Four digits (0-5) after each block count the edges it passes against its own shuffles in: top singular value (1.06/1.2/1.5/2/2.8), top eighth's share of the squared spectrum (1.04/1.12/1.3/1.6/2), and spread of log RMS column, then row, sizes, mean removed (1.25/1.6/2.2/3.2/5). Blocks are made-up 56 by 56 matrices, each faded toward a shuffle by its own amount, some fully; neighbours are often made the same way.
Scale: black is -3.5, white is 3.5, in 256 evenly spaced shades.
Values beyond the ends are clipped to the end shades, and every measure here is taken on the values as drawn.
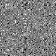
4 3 1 1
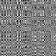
5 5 4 3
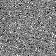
2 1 0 0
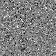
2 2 0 0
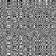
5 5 3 3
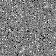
2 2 0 0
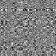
4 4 2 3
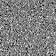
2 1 0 0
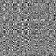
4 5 3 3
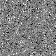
2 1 0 0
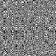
4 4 2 2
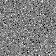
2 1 0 0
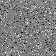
2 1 0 0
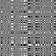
5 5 4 4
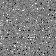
1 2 0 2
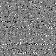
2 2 0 2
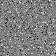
0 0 0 0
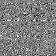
2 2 0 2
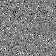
0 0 0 0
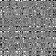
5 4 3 3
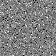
2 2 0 0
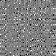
4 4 2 2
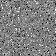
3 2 0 0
